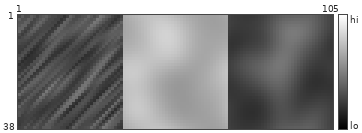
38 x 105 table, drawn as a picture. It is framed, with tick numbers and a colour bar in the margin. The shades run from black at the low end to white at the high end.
The table splits into one row of 3 panels. Panel 1,1: low, slanting up to the right. Panel 1,2: high, smooth. Panel 1,3: low, smooth.
